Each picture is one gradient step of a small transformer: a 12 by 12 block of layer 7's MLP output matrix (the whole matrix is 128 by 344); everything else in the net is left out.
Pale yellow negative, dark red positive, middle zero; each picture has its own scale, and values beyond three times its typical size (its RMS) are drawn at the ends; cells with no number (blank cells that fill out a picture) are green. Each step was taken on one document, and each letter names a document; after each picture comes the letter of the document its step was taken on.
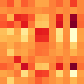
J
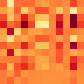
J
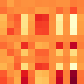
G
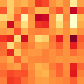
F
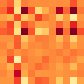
G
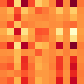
G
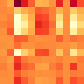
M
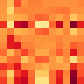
J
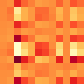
M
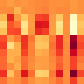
F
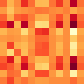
J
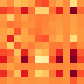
F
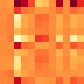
M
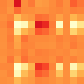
M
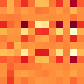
J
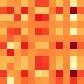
F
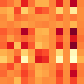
G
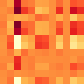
M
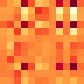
G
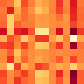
F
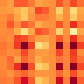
G
